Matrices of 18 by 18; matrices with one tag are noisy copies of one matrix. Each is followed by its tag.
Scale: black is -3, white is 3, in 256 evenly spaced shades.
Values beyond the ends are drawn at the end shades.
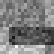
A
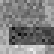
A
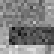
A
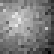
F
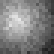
F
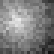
F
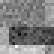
A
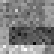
A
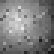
F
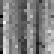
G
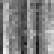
G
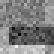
A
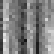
G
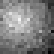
F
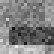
A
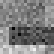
A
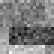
A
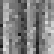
G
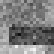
A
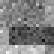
A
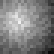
F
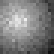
F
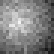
F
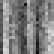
G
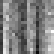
G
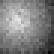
F
